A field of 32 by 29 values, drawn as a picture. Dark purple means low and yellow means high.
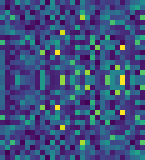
The middle left is the calmest part. The top and bottom halves mirror each other. The values are skewed, with a long tail toward high values. No single row or column stands out from its neighbours.
